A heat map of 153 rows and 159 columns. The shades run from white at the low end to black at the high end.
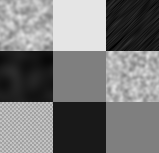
It is made of 3 by 3 panels. Panel 1,1: low, blotchy. Panel 1,2: very low, flat. Panel 1,3: very high, slanting up to the right, faint in contrast. Panel 2,1: very high, smooth, faint in contrast. Panel 2,2: middling, flat. Panel 2,3: low, blotchy. Panel 3,1: low, checkered. Panel 3,2: very high, flat. Panel 3,3: middling, flat.
